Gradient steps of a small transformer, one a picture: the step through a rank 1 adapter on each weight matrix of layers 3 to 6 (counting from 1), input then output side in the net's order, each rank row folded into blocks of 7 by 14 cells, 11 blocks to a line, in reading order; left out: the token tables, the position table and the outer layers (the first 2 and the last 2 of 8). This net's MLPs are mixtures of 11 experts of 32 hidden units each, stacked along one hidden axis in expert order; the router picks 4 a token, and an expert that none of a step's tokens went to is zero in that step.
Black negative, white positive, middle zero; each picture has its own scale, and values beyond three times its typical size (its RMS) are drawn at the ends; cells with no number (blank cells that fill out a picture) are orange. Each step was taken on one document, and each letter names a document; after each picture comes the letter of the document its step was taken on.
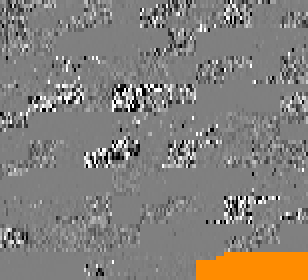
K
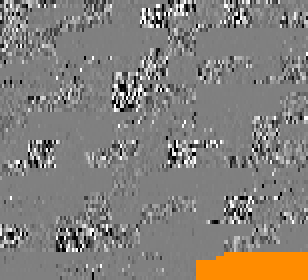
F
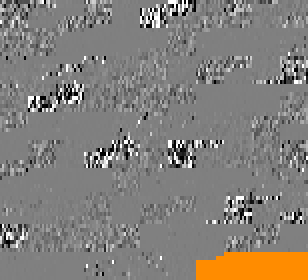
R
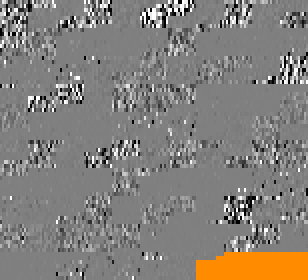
F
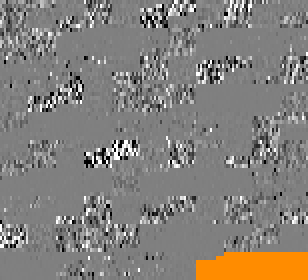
F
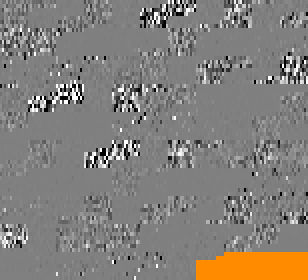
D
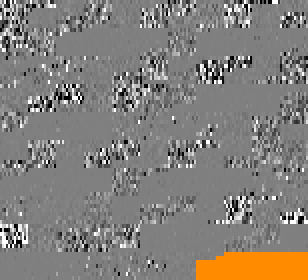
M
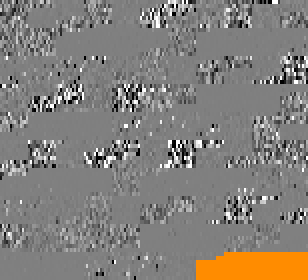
R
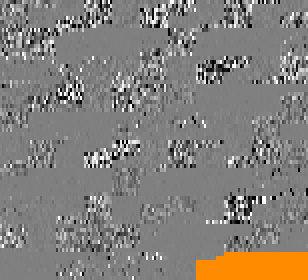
F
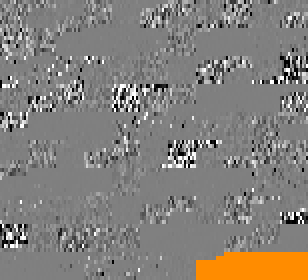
K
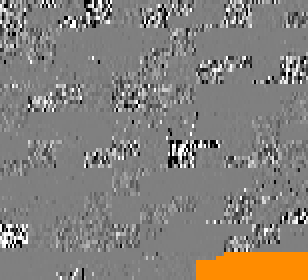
F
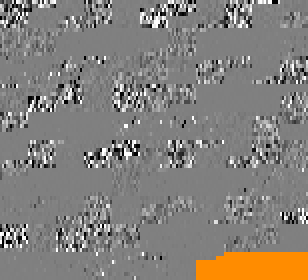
R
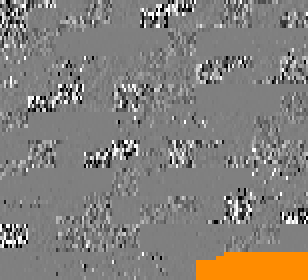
D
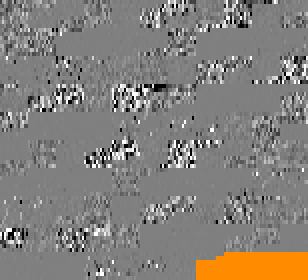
K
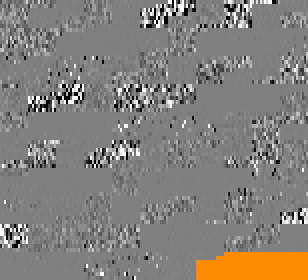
R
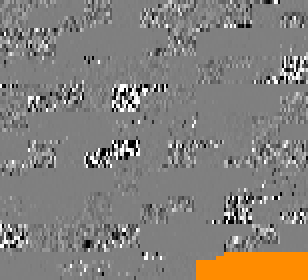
F
